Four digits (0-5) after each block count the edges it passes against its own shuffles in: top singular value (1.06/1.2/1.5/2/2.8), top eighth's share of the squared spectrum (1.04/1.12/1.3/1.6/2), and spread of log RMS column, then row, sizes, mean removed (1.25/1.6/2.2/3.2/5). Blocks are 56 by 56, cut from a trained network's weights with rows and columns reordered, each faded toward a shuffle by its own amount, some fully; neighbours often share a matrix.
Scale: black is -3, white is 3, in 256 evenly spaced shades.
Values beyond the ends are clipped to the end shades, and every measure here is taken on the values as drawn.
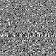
3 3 0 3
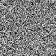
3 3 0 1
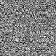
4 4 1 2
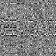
4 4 1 3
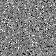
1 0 0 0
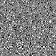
3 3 0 2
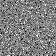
1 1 0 0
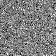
0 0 0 0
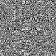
4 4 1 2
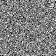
2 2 0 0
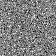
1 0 0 0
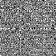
3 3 0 2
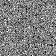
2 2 0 1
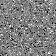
2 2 0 1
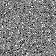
1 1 0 0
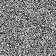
0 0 0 0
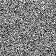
0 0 0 0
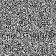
3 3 0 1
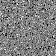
0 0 0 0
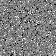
0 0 0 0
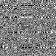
4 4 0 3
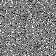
1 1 0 0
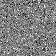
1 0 0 0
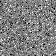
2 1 0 0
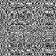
4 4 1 3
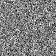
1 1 0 0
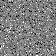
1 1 0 0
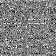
3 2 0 2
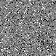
2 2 0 1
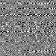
4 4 1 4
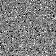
2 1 0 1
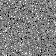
1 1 0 0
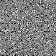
3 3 0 1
